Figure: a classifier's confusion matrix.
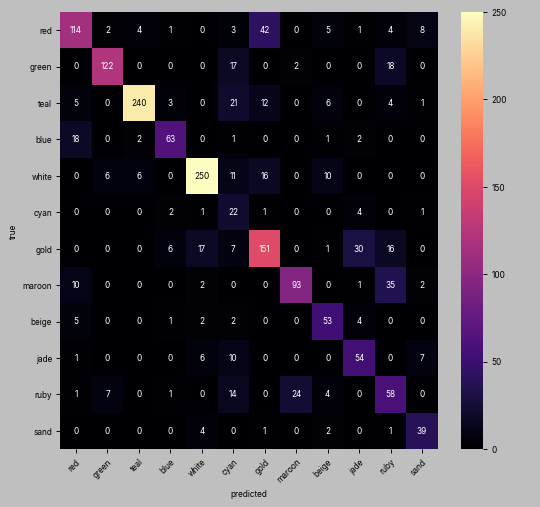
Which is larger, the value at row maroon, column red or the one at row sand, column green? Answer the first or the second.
the first
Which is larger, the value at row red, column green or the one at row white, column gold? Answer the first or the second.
the second
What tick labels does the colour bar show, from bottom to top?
0, 50, 100, 150, 200, 250
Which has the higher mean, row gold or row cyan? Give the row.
gold
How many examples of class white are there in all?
299
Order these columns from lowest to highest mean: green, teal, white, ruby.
ruby, green, teal, white
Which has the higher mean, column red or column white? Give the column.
white
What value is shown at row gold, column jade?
30
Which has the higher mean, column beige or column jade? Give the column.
jade
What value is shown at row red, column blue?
1
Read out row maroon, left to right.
10 0 0 0 2 0 0 93 0 1 35 2
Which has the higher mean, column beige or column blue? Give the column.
beige
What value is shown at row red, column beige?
5
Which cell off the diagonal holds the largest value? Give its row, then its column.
red, gold
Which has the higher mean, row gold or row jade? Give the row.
gold
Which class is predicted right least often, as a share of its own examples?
ruby
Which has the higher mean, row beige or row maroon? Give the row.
maroon
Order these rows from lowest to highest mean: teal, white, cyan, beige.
cyan, beige, teal, white
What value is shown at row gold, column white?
17
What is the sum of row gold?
228
